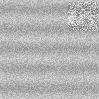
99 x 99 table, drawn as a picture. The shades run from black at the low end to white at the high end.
Average level on the scale: 70%. Odd patch: rougher, in the top right. Stripes: horizontal, repeating 5 times. Mirror symmetry: none. Slope: none.
